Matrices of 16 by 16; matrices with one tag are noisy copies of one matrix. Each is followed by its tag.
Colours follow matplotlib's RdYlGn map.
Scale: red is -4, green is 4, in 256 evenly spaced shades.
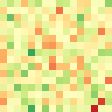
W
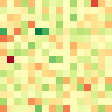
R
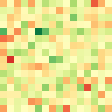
R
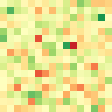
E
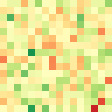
W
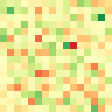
E
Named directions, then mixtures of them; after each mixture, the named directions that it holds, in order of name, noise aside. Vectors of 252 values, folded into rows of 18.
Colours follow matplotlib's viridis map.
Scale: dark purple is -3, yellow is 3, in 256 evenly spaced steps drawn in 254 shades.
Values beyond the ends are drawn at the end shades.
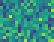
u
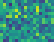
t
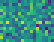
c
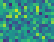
t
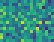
c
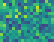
t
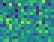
c, t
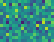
c, t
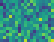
u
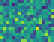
c, u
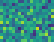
c, u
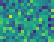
c, u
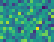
c, u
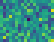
u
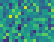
t, u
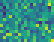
c, u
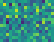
c, t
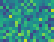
u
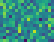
u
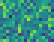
u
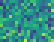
u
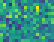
t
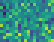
c, u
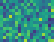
u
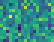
t, u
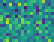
c, t
